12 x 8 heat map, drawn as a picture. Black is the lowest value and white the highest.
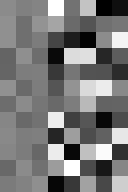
Roughest part: bottom middle. Seam: vertical, 40% of the way across, the left part calmer. Calmest part: bottom left. Slope: none. Mirror symmetry: none.
